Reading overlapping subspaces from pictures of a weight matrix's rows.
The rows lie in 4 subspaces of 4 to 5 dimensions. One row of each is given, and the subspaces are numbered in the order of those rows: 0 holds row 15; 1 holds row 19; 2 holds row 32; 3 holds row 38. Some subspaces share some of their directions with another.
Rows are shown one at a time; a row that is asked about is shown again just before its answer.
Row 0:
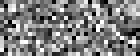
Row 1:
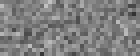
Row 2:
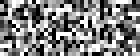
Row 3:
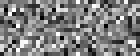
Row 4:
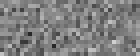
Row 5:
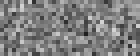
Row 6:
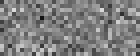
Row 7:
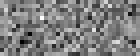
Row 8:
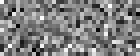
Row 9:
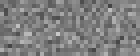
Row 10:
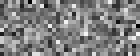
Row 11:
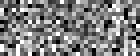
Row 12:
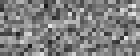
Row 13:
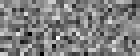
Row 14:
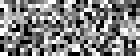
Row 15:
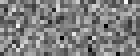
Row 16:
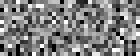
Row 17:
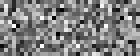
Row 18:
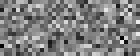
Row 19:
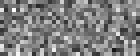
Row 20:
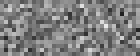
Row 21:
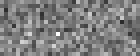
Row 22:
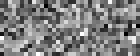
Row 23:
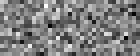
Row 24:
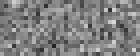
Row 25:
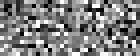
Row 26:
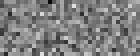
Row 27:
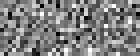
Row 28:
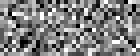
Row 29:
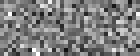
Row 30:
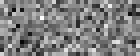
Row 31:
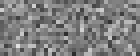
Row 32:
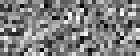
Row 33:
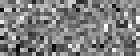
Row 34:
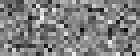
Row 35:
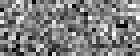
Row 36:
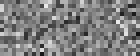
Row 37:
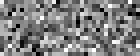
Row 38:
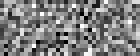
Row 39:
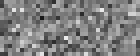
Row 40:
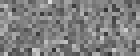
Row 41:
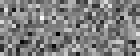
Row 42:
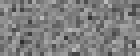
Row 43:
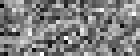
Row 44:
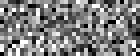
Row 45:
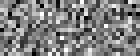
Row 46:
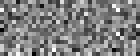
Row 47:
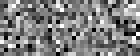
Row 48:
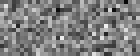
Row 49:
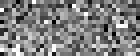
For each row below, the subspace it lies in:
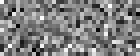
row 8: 3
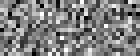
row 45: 0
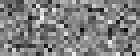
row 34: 3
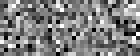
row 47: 2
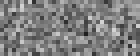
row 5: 2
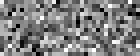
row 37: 3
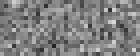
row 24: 0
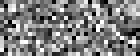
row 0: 2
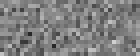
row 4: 0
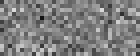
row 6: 3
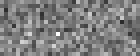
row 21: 3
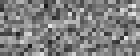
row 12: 0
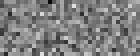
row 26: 3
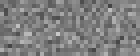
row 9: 2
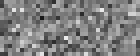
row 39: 3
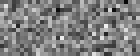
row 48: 0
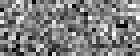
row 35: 2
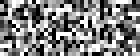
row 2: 0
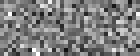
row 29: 3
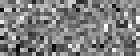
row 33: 2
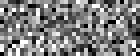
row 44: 0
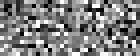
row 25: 3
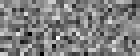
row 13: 0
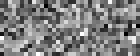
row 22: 2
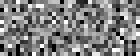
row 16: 1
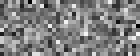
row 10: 2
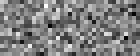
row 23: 0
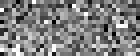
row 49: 2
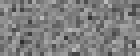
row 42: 2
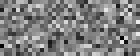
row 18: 1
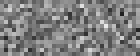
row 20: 2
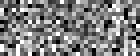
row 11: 2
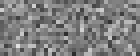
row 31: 3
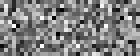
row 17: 0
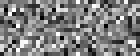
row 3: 0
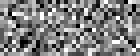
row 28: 1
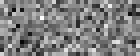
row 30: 3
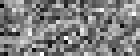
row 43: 3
